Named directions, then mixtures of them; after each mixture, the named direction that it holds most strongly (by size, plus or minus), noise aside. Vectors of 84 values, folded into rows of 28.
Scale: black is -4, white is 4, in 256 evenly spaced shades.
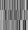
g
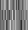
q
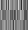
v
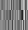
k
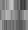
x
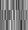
q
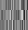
k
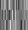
q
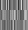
v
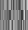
k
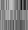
x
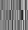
k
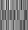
v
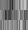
x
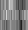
x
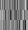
g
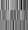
v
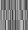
q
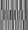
v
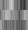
x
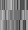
g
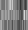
x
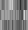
x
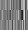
k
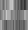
x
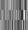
k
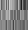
v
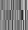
k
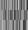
g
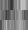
x
